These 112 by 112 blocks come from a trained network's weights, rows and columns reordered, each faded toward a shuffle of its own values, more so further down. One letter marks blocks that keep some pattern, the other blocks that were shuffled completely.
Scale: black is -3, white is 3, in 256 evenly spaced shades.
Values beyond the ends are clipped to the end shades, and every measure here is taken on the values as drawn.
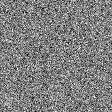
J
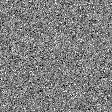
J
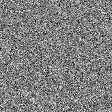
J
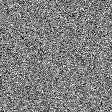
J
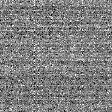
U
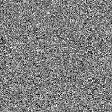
U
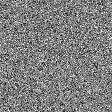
J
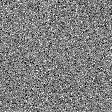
J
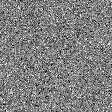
J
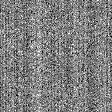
U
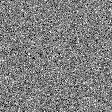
J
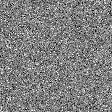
J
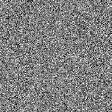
U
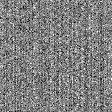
U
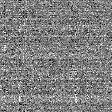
U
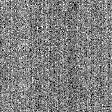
U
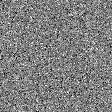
J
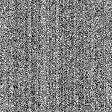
U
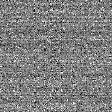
U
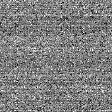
U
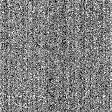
U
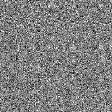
U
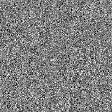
U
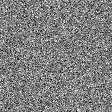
J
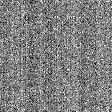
U
